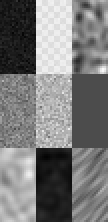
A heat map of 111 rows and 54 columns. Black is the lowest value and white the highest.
It is made of 3 by 3 panels. Panel 1,1: very low, fine-grained, faint in contrast. Panel 1,2: very high, checkered, faint in contrast. Panel 1,3: middling, blotchy, strong in contrast. Panel 2,1: middling, fine-grained. Panel 2,2: high, fine-grained. Panel 2,3: low, flat. Panel 3,1: high, blotchy. Panel 3,2: very low, blotchy, faint in contrast. Panel 3,3: middling, slanting up to the right.
